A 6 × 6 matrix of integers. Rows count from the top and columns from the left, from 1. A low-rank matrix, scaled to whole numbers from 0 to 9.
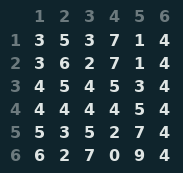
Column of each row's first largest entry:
4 4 2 5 5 5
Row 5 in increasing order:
2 3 4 5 5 7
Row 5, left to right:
5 3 5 2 7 4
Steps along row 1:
up down up down up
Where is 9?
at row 6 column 5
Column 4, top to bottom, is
7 7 5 4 2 0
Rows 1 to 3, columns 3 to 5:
3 7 1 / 2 7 1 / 4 5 3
